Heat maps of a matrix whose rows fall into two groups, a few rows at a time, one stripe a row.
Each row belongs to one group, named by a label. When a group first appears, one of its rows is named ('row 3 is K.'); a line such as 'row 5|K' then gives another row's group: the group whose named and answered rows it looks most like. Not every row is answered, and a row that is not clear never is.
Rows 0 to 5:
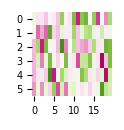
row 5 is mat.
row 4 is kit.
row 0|kit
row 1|kit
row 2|mat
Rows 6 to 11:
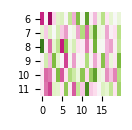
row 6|mat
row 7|kit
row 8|kit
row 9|mat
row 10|kit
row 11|mat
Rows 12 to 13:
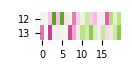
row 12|mat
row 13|mat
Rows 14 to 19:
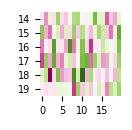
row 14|kit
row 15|kit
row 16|mat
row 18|kit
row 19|mat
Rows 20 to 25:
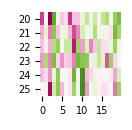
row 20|mat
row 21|mat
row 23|mat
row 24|kit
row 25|kit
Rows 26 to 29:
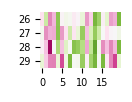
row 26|kit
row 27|kit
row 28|kit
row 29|kit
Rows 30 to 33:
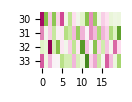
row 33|mat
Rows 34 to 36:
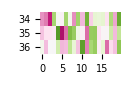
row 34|mat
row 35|kit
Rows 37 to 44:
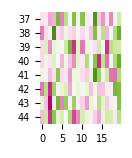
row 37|kit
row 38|mat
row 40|mat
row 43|kit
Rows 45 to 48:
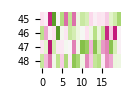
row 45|mat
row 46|kit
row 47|mat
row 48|kit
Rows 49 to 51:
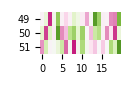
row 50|kit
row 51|mat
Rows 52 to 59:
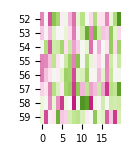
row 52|mat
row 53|mat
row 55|mat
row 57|mat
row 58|mat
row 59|kit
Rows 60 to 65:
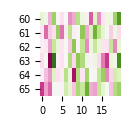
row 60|mat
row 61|kit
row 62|kit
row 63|mat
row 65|mat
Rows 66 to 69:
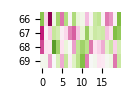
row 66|kit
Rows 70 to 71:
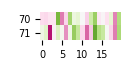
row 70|kit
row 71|kit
